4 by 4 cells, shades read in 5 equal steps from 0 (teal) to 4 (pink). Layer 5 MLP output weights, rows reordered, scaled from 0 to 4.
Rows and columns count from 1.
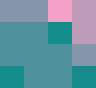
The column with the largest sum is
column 4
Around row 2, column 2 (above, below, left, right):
2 1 1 0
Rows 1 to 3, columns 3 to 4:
4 3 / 0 3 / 1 2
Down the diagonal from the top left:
2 1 1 0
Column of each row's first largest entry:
3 4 4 2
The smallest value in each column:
0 1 0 0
